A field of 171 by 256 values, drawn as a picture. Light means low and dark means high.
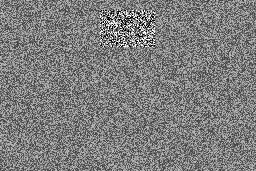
No overall slope runs across the table. Neither half mirrors the other. The top middle is the roughest part. Fine speckle covers the field. No regular stripes run through it. An odd patch, rougher than its surroundings, sits in the top middle.
